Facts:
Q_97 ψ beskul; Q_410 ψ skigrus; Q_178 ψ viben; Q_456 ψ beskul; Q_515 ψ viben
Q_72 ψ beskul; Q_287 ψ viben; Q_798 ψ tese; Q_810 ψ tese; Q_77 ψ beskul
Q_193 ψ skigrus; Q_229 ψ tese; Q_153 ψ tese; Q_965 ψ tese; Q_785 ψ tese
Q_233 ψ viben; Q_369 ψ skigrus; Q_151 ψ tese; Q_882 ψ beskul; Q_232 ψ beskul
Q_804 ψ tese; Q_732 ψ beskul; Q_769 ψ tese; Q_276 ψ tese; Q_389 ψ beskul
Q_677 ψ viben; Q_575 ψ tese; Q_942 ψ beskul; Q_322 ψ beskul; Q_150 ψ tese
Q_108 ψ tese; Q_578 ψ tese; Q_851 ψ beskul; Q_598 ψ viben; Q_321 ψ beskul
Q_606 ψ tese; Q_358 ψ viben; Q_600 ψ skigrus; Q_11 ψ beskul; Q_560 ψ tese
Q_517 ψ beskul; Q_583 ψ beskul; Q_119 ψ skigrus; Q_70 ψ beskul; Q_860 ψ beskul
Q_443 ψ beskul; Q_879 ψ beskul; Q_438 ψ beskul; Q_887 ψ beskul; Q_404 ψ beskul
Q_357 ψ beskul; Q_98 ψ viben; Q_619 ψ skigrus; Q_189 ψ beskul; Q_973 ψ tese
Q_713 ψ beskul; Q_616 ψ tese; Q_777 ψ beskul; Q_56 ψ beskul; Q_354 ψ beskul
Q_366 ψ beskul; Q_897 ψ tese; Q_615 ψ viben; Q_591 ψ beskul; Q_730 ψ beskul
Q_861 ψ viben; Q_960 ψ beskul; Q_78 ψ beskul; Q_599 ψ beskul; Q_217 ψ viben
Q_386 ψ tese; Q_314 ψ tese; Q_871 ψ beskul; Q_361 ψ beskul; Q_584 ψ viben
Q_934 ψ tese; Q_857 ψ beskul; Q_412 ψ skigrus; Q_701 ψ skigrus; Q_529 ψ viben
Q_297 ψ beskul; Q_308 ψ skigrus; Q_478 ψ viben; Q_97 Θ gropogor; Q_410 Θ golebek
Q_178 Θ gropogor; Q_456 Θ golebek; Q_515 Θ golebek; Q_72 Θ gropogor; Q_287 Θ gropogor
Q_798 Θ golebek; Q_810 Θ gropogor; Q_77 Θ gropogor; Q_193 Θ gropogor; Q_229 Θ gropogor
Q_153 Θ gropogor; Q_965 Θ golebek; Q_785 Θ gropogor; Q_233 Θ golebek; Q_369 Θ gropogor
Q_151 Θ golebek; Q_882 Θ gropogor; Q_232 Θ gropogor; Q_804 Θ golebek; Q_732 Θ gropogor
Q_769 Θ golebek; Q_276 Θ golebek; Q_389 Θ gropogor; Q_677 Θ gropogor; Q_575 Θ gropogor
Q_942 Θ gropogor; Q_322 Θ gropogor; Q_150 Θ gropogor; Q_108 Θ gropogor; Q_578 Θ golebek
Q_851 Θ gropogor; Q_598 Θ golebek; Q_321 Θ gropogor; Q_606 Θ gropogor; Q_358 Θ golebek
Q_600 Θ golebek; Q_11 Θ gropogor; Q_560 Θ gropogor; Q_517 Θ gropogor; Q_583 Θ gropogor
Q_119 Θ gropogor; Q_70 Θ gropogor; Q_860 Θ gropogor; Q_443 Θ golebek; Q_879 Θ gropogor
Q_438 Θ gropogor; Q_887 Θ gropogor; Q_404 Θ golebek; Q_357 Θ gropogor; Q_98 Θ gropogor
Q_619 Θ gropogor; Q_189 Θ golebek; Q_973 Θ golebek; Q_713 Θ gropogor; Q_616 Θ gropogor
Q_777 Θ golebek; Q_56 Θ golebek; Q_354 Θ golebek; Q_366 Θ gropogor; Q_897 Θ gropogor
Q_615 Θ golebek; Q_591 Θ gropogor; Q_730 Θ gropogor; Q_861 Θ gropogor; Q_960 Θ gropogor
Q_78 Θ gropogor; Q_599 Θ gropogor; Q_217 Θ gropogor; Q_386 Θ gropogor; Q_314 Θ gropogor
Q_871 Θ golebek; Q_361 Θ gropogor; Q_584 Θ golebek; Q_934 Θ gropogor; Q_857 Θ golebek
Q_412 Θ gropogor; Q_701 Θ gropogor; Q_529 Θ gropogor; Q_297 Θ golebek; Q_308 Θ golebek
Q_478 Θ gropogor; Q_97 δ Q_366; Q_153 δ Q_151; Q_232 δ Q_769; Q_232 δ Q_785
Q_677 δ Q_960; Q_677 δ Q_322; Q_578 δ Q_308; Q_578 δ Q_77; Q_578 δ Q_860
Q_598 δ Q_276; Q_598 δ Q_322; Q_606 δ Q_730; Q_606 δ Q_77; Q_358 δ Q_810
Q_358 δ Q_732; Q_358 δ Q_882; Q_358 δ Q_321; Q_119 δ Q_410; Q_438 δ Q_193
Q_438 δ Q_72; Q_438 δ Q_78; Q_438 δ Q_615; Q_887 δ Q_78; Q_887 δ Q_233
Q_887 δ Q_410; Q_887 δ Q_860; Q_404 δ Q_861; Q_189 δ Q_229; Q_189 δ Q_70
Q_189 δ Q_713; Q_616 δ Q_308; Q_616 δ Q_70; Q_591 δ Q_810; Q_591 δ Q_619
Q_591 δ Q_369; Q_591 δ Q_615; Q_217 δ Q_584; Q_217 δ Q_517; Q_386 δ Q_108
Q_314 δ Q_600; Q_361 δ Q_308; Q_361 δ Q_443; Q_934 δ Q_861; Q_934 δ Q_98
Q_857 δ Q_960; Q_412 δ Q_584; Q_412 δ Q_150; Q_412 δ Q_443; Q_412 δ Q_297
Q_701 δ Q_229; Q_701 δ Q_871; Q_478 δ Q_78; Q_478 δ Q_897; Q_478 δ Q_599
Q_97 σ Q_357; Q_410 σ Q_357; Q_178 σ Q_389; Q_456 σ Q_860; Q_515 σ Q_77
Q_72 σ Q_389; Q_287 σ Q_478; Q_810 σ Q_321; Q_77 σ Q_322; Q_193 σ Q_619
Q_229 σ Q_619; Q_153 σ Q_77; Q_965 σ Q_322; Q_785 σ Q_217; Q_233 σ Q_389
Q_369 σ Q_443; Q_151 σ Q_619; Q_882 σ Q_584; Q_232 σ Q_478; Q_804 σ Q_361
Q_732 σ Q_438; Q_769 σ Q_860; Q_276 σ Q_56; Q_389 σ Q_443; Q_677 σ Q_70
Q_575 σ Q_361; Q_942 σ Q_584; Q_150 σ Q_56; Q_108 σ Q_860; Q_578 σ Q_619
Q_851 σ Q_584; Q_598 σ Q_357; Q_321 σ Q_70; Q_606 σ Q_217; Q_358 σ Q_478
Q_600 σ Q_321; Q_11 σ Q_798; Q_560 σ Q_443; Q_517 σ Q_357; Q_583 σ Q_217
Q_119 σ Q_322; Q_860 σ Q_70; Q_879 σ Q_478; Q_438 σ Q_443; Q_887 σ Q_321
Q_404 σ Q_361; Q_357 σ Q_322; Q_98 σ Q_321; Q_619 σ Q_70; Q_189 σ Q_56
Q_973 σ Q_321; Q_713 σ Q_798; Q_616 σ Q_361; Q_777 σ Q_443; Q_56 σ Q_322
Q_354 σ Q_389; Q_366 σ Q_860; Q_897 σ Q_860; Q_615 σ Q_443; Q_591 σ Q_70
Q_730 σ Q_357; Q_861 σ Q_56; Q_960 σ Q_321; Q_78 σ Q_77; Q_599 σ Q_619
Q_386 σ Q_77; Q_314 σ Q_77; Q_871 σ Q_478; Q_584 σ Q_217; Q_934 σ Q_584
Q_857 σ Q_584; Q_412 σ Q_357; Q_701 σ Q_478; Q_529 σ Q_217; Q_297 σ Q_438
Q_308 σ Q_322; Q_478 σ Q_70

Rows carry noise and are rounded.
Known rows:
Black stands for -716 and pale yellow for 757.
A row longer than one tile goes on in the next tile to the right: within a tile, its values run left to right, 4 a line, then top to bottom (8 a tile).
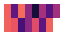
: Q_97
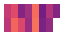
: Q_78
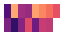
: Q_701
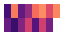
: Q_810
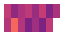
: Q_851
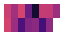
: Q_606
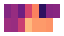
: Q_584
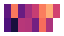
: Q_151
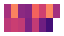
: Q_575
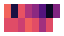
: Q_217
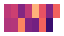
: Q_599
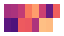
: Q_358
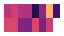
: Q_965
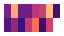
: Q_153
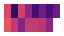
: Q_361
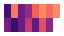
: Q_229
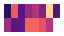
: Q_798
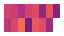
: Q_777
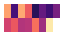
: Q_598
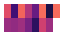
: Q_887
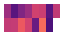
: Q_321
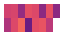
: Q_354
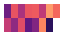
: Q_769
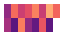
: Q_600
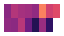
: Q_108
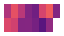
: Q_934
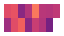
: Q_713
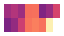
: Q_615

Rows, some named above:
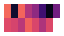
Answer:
Q_217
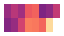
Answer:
Q_615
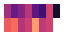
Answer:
Q_56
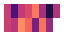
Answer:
Q_478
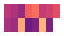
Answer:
Q_871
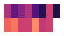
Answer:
Q_56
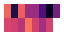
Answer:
Q_217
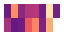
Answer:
Q_308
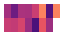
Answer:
Q_366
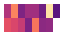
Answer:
Q_276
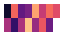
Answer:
Q_619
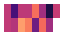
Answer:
Q_478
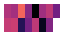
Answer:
Q_314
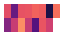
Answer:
Q_287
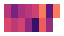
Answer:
Q_366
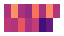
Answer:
Q_369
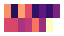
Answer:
Q_598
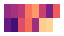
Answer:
Q_358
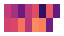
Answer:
Q_443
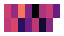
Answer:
Q_314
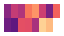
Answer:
Q_358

